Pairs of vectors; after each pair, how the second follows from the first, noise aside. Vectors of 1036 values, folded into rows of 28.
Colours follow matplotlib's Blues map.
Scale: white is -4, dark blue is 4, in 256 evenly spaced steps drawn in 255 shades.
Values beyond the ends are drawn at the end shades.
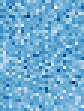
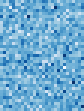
sign-scrambled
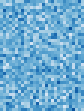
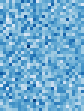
shuffled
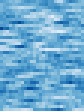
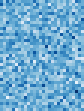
shuffled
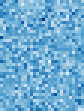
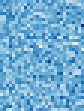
shuffled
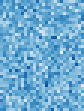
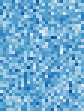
copied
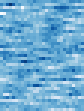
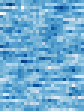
copied
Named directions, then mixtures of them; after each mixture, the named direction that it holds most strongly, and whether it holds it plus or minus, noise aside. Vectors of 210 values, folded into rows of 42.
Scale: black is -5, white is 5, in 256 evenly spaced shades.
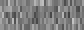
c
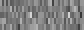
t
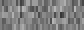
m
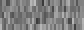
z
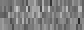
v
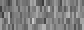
z, plus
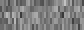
c, minus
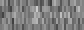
c, minus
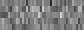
v, plus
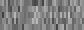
c, minus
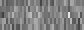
t, plus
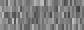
c, plus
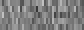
m, plus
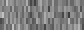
t, minus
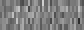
v, plus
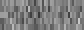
v, minus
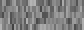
z, plus
